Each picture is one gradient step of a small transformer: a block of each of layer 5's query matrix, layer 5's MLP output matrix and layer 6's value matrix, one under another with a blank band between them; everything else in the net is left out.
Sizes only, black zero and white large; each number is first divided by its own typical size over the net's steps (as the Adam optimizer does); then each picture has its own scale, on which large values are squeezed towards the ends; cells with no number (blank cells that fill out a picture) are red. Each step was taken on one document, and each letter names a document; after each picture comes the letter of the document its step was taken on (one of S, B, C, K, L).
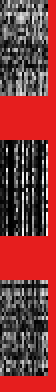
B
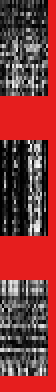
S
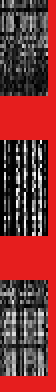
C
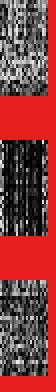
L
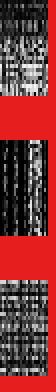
S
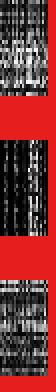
S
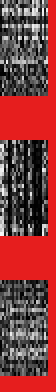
L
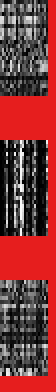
B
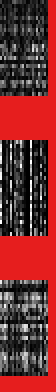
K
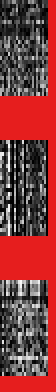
L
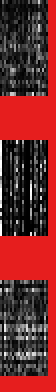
K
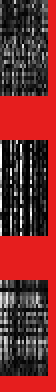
K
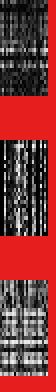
C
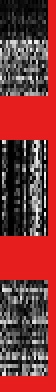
S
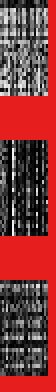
L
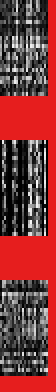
S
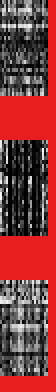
L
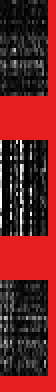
K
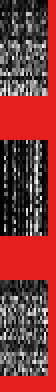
S
